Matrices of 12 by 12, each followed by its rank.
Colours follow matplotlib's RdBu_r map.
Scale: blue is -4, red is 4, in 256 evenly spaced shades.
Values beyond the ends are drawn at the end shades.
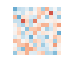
full rank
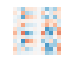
two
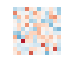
full rank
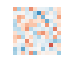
full rank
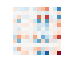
two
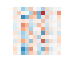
two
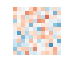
full rank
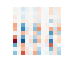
two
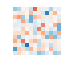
full rank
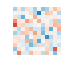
full rank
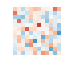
full rank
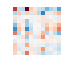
two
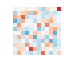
full rank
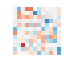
full rank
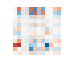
two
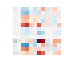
two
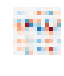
two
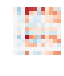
two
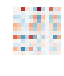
two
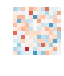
full rank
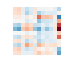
two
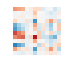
two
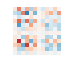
two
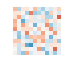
full rank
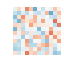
full rank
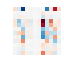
two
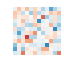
full rank
